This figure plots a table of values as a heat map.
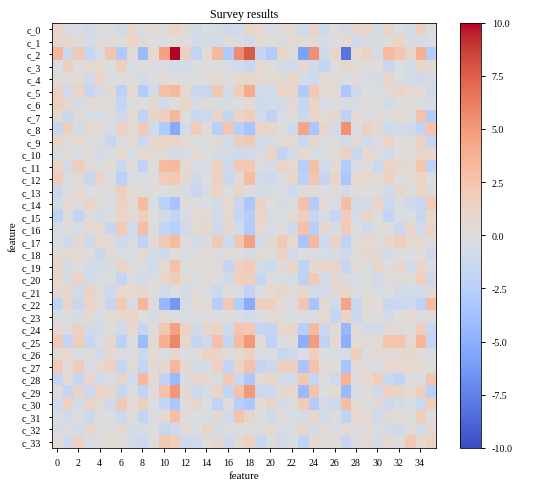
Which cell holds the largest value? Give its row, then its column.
c_2, 11
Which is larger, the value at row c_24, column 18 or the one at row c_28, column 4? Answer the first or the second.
the first
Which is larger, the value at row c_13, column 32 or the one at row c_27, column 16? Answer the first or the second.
the first
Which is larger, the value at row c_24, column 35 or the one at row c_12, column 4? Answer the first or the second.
the second
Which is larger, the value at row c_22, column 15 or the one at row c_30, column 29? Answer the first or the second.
the second
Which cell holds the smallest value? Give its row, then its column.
c_2, 27
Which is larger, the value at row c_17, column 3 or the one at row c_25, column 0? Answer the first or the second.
the second
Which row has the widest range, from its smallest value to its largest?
c_2
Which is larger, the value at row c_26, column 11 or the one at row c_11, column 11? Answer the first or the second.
the second
